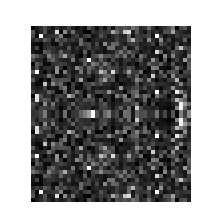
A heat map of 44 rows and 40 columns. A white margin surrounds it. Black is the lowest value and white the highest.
No overall slope runs across the table. The values are skewed, with a long tail toward high values. The grain is fine, like static. There is no seam. It is mirror symmetric from top to bottom. On average the colour sits 20% of the way up the scale.
